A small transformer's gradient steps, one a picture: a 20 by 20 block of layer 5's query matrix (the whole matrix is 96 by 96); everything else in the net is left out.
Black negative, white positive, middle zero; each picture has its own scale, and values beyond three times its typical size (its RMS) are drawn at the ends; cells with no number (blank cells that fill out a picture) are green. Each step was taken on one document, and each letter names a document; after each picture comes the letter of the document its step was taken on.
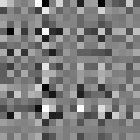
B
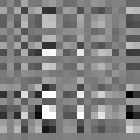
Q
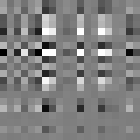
Q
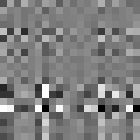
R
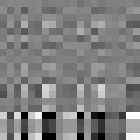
Q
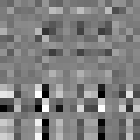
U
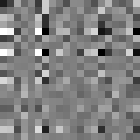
U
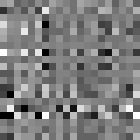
B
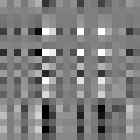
Q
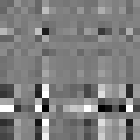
U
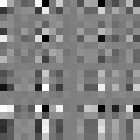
R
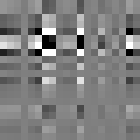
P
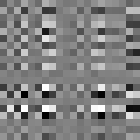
Q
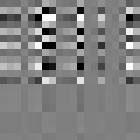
P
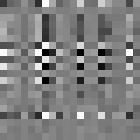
B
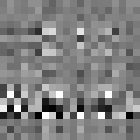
B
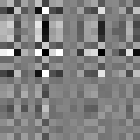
U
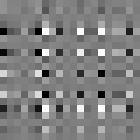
B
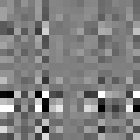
R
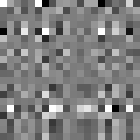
R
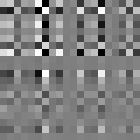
U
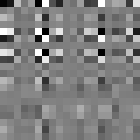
U
